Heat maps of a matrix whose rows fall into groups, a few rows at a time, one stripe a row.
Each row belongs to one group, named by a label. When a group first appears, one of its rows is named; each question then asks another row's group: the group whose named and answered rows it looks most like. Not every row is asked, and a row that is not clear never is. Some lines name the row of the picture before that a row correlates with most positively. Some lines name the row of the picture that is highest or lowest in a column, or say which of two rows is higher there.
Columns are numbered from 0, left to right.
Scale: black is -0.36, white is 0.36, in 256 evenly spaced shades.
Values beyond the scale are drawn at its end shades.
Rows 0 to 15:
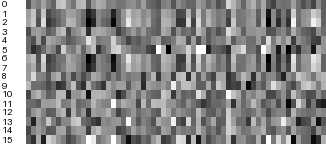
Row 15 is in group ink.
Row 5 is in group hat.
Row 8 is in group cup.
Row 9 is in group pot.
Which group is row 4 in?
ink
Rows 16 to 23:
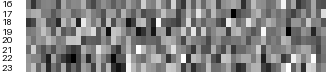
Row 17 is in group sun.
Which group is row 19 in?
hat
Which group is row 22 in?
cup
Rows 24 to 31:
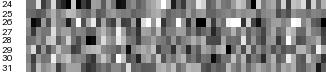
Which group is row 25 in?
hat
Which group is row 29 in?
cup
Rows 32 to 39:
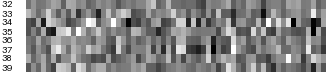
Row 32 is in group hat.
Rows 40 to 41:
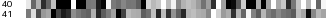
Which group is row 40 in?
pot
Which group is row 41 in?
sun
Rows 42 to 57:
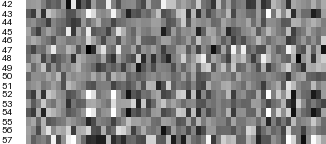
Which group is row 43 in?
ink
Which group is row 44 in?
cup
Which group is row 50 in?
hat
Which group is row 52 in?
ink
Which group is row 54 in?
ink
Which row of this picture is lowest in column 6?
57
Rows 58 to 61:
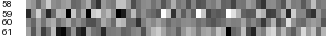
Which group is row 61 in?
pot
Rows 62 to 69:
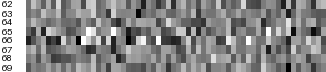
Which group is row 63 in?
hat
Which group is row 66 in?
cup
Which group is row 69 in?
hat
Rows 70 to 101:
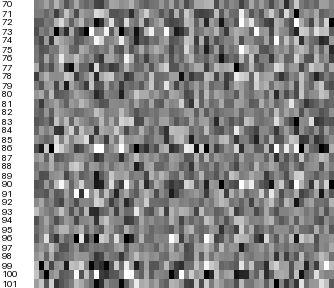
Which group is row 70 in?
sun
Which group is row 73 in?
cup
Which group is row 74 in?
ink
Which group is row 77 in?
pot
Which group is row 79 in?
cup
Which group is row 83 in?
hat
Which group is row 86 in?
ink
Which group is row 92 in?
sun
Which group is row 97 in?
sun
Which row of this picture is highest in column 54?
73
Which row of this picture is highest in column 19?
100
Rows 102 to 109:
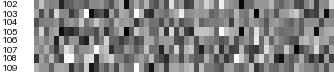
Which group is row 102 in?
sun
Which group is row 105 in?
sun
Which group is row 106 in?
cup
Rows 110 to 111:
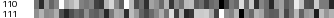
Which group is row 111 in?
sun
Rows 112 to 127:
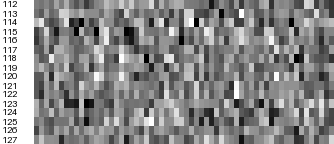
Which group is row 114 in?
cup
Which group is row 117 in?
ink
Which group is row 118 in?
hat
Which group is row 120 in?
ink
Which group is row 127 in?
sun
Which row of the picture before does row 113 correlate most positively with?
110
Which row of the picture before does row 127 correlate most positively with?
111
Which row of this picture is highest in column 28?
124
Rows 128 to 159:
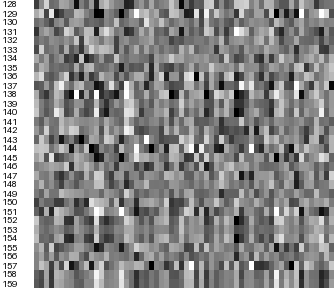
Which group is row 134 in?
pot
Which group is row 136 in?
cup
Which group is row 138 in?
pot
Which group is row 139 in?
pot
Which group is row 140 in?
pot
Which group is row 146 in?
hat
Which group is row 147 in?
sun
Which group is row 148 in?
sun
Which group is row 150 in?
cup
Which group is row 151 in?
ink
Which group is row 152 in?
pot
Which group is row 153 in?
pot
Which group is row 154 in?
pot
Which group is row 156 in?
cup
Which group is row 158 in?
ink
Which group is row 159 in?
ink
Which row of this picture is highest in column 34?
129
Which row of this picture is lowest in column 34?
138
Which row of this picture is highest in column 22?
143
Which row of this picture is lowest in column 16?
138
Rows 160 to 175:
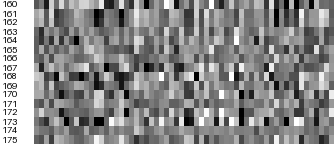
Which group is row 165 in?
hat
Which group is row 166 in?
ink
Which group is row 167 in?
hat
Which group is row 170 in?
sun
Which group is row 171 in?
ink
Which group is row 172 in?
sun
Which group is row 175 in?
ink
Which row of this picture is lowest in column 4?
168
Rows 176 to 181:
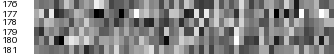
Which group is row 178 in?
hat
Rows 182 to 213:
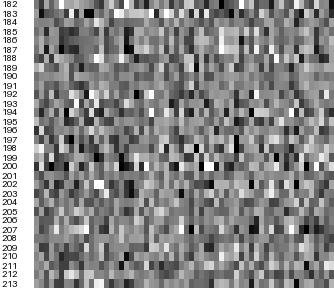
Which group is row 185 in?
sun
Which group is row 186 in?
sun
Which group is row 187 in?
sun
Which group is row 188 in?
ink
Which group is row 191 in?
cup
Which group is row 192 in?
cup
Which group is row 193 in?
pot
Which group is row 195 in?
pot
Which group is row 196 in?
hat
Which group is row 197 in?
pot
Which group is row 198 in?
cup
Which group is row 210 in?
sun
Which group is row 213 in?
sun
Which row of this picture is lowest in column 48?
199
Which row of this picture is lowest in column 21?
200
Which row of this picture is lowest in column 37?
182
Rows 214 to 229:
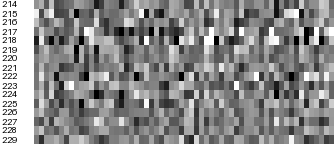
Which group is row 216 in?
pot
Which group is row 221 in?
sun
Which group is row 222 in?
cup
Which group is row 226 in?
cup
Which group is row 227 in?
ink
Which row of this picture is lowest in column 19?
217
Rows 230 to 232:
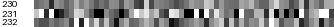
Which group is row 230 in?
hat
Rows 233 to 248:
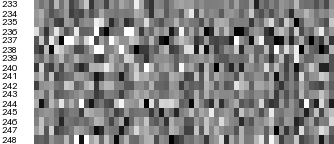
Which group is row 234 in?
cup
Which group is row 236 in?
pot
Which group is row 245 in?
hat
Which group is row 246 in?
sun
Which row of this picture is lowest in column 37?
244
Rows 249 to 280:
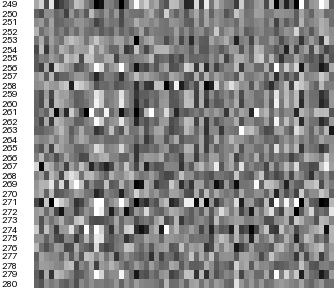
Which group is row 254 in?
hat
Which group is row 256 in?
ink
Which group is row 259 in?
ink
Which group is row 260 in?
ink
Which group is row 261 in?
cup
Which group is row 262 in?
ink
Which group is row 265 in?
ink
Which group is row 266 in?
cup
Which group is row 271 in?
ink
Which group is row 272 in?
sun
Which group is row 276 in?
pot
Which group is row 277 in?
hat
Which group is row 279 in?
ink
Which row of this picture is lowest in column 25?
274
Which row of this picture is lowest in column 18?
272
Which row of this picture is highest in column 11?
261
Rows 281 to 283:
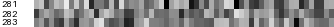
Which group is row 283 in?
sun
